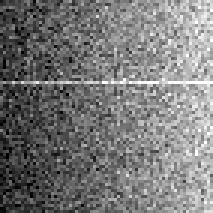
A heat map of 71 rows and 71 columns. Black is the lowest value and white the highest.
Slope: up to the right. Odd lines: row 28. Ninth with the lowest average: bottom left. Stripes: none.
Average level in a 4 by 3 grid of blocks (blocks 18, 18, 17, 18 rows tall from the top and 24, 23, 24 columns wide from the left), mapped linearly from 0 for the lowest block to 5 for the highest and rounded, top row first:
1 3 5 / 1 3 5 / 0 2 5 / 0 2 4
